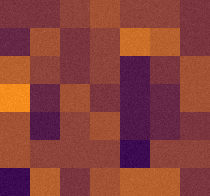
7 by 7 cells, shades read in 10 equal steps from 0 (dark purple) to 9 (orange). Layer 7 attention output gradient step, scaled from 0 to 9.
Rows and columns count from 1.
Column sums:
30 25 26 30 20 27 26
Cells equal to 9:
1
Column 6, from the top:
4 6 3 2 2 4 6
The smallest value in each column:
0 1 3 3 0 2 3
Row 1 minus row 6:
-2 -1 0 1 4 0 -1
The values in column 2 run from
1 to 6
